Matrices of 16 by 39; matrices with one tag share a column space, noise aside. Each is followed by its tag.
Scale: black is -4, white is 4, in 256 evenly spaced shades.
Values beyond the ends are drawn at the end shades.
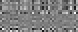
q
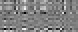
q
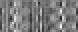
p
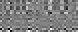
q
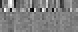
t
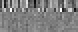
t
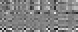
q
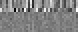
t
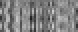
p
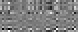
q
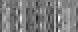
p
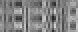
p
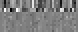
t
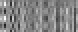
p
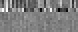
t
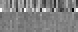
t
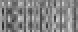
p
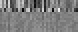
t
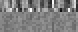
t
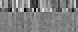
t
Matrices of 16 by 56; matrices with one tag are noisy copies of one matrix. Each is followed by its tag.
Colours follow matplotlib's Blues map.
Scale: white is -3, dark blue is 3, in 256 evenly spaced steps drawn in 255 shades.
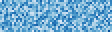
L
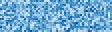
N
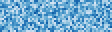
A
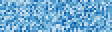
N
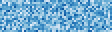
N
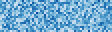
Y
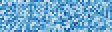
N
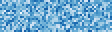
N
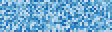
N
